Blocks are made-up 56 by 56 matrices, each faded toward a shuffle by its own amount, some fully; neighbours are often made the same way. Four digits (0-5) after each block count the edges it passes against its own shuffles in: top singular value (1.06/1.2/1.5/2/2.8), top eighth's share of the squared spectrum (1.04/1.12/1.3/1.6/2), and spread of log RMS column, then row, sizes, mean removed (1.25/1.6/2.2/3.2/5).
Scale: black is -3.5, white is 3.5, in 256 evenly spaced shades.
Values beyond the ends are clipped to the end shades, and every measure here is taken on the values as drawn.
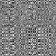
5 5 3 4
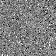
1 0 0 0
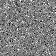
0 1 0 0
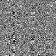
4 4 2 2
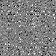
3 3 0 2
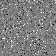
0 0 0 0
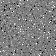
0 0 0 0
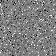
1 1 0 0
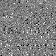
3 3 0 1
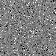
0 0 0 0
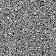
2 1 0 0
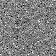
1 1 0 0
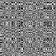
4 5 3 3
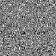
3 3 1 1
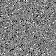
1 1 0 0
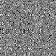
3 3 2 1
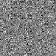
3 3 2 1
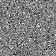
1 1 0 0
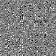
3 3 2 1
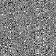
3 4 2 1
